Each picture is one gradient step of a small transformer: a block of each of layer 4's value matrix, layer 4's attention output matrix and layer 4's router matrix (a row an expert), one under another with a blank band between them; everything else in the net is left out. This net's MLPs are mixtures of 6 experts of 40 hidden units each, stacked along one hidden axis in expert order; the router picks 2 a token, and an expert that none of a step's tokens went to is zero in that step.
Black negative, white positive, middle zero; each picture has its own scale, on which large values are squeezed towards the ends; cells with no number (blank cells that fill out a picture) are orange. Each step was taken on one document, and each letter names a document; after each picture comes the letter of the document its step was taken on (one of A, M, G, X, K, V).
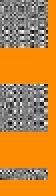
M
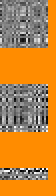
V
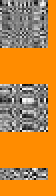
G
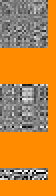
G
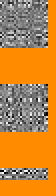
V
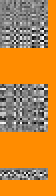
M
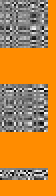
M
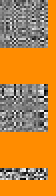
M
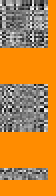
M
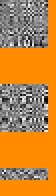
V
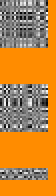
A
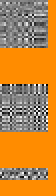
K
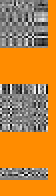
K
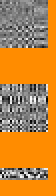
K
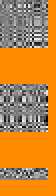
V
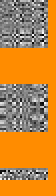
M
